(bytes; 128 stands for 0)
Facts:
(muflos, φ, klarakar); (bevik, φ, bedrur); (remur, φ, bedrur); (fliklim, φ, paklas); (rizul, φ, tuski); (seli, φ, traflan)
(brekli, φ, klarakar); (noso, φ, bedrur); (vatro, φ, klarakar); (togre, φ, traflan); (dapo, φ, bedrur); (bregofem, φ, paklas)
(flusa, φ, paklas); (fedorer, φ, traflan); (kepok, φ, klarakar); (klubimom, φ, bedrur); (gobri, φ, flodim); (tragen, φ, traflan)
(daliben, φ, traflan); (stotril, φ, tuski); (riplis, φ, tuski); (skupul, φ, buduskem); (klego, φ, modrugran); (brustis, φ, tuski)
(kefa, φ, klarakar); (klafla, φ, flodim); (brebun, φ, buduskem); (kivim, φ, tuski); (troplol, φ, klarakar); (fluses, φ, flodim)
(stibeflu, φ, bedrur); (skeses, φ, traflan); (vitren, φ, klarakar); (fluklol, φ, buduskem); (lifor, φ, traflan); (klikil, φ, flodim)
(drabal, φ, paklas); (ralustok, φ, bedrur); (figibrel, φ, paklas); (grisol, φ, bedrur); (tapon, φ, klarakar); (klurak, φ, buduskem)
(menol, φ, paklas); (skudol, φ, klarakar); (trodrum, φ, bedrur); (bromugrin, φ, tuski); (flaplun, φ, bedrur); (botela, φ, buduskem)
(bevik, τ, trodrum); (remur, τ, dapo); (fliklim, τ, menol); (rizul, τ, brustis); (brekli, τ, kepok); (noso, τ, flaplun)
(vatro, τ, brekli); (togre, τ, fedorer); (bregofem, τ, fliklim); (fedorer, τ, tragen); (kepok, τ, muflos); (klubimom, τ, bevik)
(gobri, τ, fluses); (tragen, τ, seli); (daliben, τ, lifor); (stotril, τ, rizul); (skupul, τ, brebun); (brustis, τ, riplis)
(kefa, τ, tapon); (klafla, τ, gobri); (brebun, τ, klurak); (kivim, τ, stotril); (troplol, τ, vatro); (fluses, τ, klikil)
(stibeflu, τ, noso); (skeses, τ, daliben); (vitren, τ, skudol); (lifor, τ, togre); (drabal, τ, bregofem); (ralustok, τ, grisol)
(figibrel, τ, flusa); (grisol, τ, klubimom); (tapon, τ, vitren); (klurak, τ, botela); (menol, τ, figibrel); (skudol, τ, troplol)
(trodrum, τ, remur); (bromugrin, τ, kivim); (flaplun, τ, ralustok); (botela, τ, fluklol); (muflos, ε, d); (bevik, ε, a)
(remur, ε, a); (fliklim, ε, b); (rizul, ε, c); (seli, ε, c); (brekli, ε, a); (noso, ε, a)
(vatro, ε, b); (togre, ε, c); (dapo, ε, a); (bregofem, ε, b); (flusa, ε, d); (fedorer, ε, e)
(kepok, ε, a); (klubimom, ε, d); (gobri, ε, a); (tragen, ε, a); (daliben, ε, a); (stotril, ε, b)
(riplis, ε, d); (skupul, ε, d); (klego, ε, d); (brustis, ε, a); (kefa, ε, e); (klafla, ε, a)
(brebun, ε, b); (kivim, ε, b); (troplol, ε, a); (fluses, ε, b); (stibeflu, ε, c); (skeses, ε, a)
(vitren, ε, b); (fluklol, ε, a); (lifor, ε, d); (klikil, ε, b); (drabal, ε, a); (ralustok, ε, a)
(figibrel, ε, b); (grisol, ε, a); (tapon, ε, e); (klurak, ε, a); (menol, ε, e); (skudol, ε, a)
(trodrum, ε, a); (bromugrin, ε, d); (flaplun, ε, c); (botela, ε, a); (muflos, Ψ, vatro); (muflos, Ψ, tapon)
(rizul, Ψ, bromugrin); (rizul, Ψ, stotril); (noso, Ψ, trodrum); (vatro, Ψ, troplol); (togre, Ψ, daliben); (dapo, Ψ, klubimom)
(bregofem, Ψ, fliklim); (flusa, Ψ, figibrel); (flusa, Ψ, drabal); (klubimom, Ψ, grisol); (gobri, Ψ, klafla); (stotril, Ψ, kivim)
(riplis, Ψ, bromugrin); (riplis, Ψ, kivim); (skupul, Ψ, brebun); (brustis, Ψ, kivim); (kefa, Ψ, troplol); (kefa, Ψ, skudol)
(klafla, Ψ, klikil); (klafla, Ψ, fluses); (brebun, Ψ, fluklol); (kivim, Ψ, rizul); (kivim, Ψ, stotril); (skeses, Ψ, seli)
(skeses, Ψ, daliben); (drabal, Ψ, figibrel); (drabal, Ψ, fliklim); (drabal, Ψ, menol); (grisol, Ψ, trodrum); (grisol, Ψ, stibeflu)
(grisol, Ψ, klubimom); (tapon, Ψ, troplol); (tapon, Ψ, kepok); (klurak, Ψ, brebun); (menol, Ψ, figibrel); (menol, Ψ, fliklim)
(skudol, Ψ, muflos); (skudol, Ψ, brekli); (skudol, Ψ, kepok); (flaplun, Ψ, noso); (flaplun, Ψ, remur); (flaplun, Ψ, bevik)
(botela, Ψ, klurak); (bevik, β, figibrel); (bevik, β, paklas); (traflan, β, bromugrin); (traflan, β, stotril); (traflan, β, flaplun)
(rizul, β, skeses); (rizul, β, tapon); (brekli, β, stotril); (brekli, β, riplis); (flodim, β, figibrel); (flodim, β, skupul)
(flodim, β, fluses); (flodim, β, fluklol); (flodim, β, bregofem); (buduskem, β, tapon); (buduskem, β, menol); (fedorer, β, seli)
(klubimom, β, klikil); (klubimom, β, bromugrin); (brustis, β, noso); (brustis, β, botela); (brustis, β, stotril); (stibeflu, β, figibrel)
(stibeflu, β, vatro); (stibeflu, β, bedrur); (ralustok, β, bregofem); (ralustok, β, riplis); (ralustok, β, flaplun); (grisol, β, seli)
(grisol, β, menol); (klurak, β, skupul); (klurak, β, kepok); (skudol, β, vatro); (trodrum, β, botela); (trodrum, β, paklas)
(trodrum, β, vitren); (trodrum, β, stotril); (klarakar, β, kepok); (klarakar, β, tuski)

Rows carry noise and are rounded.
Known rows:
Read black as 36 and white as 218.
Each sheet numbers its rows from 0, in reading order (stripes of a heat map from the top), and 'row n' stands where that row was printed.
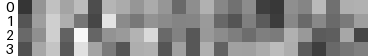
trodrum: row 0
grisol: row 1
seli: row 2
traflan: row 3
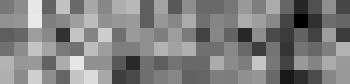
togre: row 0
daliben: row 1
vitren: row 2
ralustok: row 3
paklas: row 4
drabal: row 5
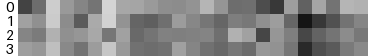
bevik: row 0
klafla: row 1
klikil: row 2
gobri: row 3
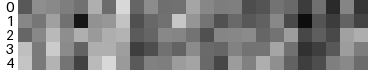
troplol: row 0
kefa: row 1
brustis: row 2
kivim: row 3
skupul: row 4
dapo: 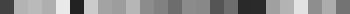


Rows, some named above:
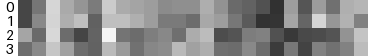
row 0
bevik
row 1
remur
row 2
stibeflu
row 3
ralustok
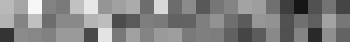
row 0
skeses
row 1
menol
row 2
brekli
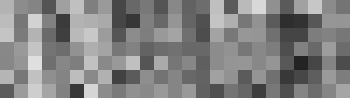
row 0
tuski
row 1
bromugrin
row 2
skupul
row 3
klego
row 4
lifor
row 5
stotril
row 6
grisol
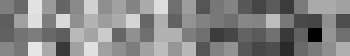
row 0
flaplun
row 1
tragen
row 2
skudol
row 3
noso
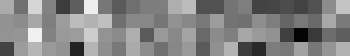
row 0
stibeflu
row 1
fluklol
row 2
daliben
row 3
klubimom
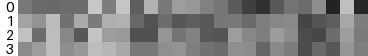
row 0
vatro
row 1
rizul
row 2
bregofem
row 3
botela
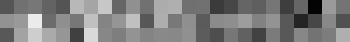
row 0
skudol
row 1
lifor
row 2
grisol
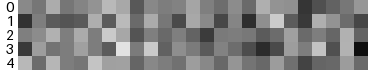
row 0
klurak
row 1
klarakar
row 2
flusa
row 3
muflos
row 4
fluses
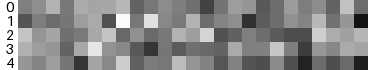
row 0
riplis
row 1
kepok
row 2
bedrur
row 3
paklas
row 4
tapon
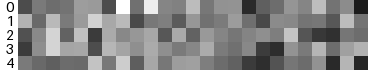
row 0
kepok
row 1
figibrel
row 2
fedorer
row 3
trodrum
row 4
vatro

